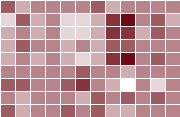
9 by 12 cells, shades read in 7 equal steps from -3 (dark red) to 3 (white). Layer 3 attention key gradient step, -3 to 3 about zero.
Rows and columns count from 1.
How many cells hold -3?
2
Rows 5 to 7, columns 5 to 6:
1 2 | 0 -1 | -1 -2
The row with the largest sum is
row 3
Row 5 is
1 0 1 0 1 2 1 -2 -3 0 -1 0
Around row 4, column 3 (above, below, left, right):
1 1 -1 0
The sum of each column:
2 0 3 0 4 4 1 -4 -5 1 -2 1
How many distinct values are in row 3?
5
